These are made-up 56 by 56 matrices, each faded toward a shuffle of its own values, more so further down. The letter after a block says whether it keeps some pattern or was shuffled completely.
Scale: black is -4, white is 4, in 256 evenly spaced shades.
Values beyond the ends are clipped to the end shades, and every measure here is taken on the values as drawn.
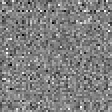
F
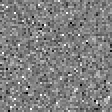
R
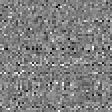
F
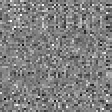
F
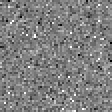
R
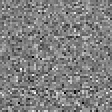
F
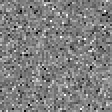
R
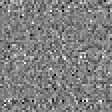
F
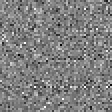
F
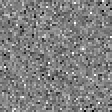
R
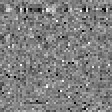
F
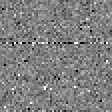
F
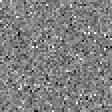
R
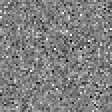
R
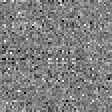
F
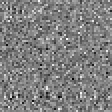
F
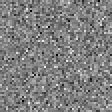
R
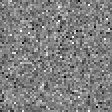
R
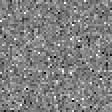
R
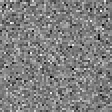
R
